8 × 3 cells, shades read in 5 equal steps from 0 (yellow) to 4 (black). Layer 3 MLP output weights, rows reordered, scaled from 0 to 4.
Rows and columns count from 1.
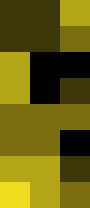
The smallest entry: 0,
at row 8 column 1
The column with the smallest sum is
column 1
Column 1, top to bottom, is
3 3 1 1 2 2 1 0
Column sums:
13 20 21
